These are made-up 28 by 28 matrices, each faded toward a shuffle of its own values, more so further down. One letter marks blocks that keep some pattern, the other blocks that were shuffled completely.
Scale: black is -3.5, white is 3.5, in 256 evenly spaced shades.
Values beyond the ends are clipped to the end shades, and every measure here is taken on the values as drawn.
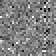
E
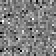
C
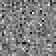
C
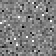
C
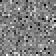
C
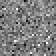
C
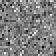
C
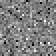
C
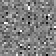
E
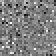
E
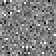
C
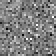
C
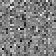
E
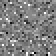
C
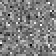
C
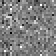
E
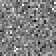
C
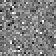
C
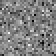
E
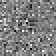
E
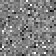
C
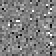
E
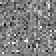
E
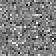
C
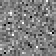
C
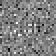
E
